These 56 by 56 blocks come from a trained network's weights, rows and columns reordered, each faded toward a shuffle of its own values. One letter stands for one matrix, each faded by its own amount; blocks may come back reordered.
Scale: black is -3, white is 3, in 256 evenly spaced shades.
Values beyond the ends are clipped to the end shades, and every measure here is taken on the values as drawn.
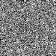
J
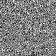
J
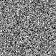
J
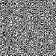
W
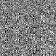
W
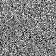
J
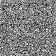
J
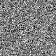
J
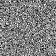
J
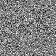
J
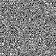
W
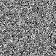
J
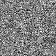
J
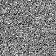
J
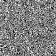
J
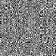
W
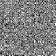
W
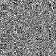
W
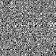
W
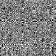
W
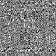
W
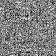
J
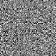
W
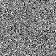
J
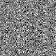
W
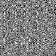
W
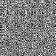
W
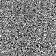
J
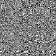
W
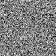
J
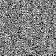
J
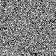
J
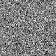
J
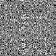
W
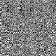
W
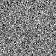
J
